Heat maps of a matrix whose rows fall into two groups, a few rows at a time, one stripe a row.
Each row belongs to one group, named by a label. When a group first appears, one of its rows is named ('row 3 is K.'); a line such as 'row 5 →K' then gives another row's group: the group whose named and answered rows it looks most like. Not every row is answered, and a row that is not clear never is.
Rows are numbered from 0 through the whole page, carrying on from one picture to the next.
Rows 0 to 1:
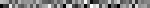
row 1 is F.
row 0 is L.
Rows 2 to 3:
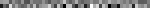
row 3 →F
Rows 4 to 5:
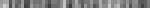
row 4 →L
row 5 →L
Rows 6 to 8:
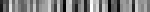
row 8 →F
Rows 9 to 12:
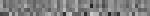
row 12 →F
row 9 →L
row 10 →L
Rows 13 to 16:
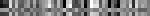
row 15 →L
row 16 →F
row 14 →F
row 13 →F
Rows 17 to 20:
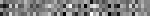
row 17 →L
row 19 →L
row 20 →F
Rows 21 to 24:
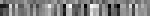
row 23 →F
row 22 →F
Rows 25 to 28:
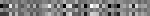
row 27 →L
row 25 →L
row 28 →F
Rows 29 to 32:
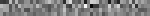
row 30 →L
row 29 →F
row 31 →L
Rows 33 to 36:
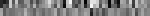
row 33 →F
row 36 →L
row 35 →L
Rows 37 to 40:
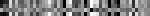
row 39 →L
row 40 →F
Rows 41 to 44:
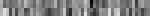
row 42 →L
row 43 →L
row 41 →L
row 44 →L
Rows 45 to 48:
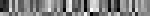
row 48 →L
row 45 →F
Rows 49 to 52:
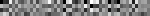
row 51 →F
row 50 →L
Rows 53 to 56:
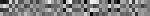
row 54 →L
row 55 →F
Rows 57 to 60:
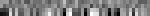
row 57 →L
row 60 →F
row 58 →L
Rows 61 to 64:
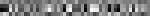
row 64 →L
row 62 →F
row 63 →F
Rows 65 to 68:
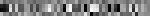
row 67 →F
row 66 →F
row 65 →L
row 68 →L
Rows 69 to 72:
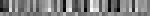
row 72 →L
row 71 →F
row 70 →F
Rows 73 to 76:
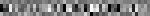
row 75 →F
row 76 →L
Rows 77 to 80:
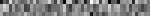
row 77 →F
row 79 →L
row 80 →L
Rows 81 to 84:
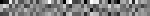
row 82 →L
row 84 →F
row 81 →F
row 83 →L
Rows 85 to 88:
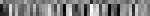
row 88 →F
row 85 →L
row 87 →F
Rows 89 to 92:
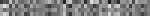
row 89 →F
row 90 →L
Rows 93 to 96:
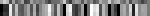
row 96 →F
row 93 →L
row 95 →F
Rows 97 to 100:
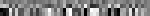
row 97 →L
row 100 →F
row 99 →F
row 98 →L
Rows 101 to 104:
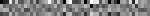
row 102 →L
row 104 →F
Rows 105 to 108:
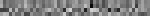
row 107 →F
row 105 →L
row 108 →L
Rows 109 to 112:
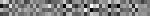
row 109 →L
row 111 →L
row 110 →F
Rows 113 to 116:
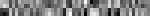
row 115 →F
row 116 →F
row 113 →L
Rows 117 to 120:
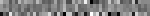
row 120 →F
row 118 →L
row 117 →L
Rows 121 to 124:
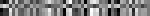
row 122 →L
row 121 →F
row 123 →F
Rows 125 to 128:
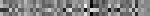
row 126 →L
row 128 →L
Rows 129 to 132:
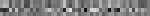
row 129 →L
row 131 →F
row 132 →L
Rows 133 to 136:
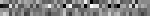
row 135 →L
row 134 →F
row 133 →L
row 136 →L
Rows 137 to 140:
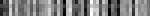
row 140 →F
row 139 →F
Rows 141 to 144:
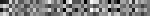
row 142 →L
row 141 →F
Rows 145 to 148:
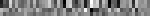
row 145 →F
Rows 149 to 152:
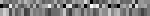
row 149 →L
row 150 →F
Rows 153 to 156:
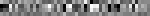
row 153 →L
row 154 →F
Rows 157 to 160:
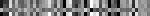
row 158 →F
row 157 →F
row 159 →L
